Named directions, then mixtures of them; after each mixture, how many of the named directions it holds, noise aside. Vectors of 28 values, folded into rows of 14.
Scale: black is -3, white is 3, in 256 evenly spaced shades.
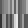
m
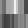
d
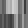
two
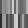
one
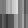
two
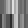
two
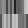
two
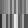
one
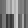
two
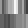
one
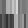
two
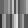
one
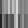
two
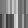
two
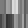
two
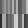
one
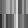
two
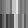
two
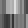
one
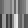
one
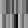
one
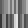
one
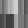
two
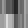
two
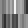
two
